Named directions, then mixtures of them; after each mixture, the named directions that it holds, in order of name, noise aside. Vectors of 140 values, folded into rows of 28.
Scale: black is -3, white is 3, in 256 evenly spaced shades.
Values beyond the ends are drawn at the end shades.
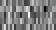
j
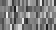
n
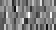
j, n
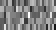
j, n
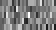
j, n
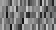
n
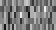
j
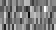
j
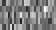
j, n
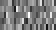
j, n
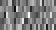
j, n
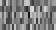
j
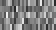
n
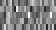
j, n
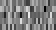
j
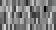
j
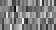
n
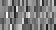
n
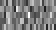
j, n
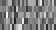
n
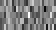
j, n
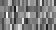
n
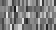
n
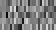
n
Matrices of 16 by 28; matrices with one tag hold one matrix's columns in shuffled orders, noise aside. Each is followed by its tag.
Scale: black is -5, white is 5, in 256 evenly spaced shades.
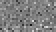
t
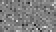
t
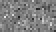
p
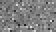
t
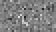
p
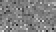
t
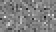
p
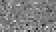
t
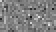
p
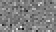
t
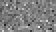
t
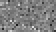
t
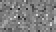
p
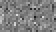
p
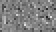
p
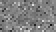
t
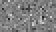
p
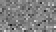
t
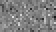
p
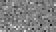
t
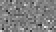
t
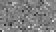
t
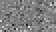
t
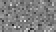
t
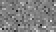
t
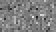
p
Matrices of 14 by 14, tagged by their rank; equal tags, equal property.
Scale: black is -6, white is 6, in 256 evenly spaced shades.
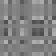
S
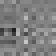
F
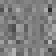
F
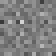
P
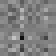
F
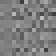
P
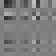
S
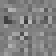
P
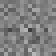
P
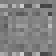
F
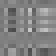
S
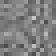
P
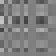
S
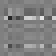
S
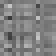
F
